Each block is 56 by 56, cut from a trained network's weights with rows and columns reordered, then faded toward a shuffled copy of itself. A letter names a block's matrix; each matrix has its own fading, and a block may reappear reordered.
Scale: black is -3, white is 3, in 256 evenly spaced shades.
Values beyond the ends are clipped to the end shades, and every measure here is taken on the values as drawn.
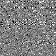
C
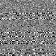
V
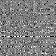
V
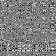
V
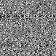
C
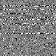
V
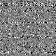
C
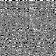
V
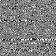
V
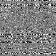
V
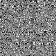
C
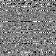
V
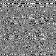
V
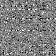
C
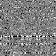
V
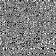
C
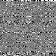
V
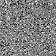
C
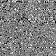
C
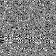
C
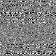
V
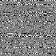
V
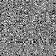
C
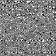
C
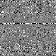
V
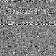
V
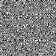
C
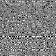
V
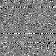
V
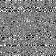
V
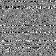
V
